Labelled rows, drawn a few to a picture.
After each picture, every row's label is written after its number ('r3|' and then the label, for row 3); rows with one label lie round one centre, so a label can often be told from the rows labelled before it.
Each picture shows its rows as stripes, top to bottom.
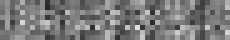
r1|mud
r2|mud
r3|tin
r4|mud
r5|tin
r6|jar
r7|mud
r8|mud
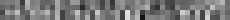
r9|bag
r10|bag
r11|jar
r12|jar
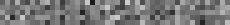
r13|jar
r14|mud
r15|bag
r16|tin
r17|mud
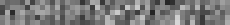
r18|bag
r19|jar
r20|tin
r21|mud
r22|mud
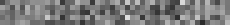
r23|jar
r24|bag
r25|bag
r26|jar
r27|mud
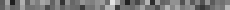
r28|tin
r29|mud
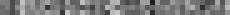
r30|tin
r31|mud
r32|tin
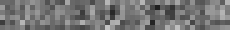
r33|mud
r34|bag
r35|bag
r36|bag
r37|tin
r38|mud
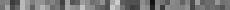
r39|tin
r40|tin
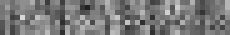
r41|mud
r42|mud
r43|mud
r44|tin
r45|jar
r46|tin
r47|tin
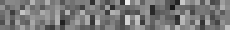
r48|jar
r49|bag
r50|tin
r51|jar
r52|jar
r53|mud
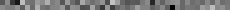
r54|tin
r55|bag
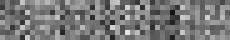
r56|tin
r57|jar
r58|bag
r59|jar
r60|bag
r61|tin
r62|jar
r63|bag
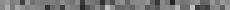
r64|bag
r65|mud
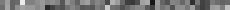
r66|tin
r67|mud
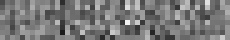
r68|jar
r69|jar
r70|mud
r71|mud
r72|jar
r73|tin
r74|tin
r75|bag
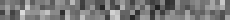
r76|bag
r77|bag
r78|tin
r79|tin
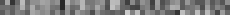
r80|tin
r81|tin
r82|jar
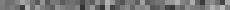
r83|mud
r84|bag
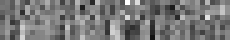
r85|jar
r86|bag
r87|bag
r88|jar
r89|tin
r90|tin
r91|tin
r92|tin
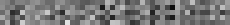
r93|mud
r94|bag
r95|tin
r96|bag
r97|tin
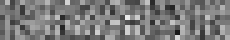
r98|tin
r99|bag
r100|bag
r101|jar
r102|tin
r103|jar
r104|jar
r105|mud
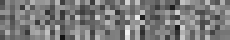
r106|jar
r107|bag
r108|mud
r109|jar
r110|mud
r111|jar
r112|jar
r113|jar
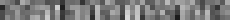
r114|mud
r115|jar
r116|jar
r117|jar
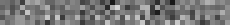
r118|bag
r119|tin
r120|bag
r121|jar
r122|mud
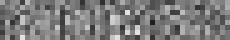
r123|bag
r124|mud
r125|jar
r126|tin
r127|tin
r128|jar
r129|jar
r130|tin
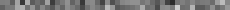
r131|bag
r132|mud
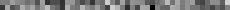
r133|mud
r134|tin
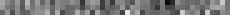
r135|bag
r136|bag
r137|jar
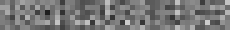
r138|mud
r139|bag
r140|mud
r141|bag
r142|jar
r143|mud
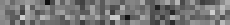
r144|mud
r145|bag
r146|bag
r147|tin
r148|bag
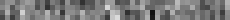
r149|mud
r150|mud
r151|tin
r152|tin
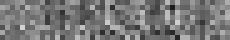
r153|mud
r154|bag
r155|mud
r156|mud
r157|mud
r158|tin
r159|bag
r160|jar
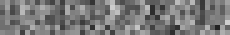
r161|mud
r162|tin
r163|tin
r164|mud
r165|mud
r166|jar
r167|bag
